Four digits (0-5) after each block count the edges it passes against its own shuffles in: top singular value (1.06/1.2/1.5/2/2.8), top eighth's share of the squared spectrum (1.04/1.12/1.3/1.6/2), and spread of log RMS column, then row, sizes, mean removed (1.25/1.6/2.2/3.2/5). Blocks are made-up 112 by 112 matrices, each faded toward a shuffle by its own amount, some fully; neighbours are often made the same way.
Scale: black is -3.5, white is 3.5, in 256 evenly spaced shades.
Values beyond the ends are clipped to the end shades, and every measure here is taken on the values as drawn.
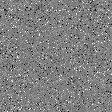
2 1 0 0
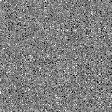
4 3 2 1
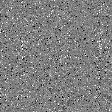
1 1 2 1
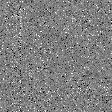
1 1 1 0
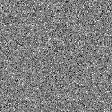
3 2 0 1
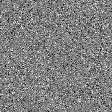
3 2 1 0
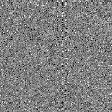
4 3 2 1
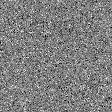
2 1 0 0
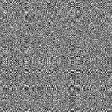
5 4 3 3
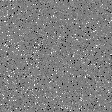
2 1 0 0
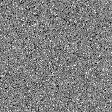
3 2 0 0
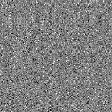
4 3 2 1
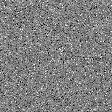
3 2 0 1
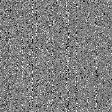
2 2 3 0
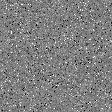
0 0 0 0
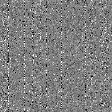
2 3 3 0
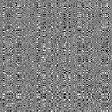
5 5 4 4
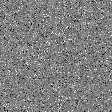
1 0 0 0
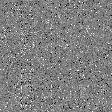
3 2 1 0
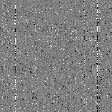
4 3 2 0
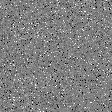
0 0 0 0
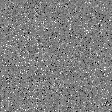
2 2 1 0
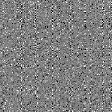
4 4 3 2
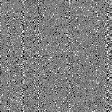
4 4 3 1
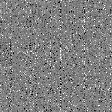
4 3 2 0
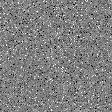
3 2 0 0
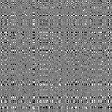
5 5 4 4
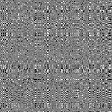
5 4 4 4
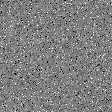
2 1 0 0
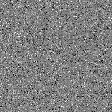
3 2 1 0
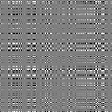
5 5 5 5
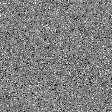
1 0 0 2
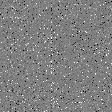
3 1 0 0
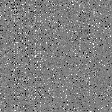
3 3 2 1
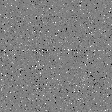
3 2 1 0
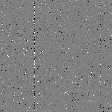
4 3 1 0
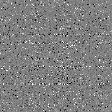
4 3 2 2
